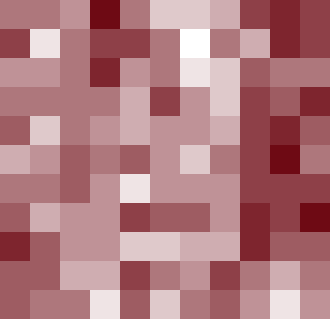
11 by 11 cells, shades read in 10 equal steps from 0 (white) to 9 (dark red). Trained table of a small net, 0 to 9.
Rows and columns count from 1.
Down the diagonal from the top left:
5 1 5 5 3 4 4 4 8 3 4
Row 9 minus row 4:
3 1 -1 -1 -1 -5 -1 1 1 0 -2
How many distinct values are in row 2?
6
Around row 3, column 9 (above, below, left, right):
3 7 2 5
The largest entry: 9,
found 3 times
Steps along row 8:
down up same up down same down up down up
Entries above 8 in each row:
1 0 0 0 0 1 0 1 0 0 0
